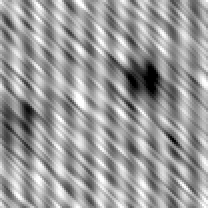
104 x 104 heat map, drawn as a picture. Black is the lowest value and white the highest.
Lone odd cells: none. Stripes: upright, repeating 10 times. Dips: two. Odd rows or columns: none.
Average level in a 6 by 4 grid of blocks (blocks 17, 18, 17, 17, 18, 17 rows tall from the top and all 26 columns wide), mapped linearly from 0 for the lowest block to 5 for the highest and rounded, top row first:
4 5 4 4 / 4 4 3 4 / 4 5 0 3 / 1 5 4 4 / 4 5 4 4 / 5 5 5 4
